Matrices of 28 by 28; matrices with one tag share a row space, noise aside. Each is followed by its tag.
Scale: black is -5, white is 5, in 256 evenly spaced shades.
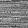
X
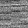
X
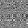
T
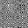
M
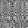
T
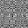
T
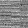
X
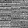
X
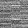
X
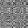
T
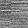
X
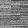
X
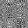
M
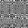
T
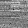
X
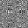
M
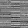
X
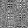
M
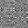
T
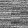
X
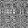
T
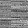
X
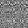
T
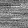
X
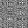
M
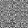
T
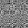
T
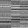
X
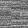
X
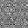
T
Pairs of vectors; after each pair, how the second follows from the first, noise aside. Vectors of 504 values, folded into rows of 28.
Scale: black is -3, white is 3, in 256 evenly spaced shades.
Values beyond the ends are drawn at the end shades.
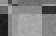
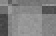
shrunk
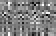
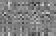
shrunk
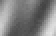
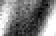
scaled up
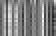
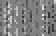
partly zeroed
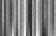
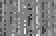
partly zeroed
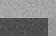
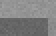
shrunk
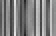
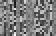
sign-scrambled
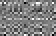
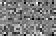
sign-scrambled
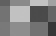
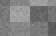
shrunk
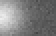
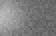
shrunk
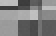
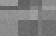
shrunk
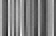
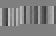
partly zeroed
